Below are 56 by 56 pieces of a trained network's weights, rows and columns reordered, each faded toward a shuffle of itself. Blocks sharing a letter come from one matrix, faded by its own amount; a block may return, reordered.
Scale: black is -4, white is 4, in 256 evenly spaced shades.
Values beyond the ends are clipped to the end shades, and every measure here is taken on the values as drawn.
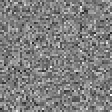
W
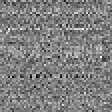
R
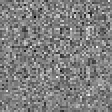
W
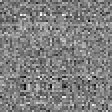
R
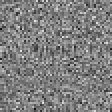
W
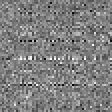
R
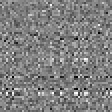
R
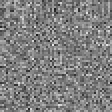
W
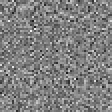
W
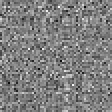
W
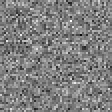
W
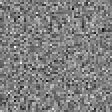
W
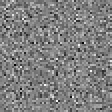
W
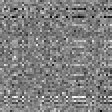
R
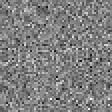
W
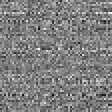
R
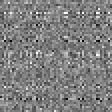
R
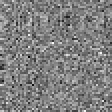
W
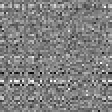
R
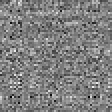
R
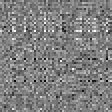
R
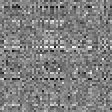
R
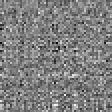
R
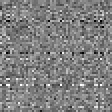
R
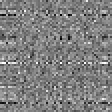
R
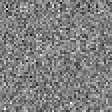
W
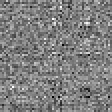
R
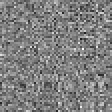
W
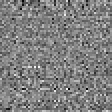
R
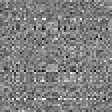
R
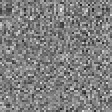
W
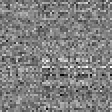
R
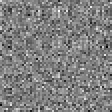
W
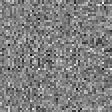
W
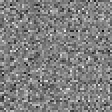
W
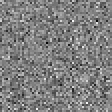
W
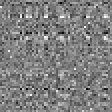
R
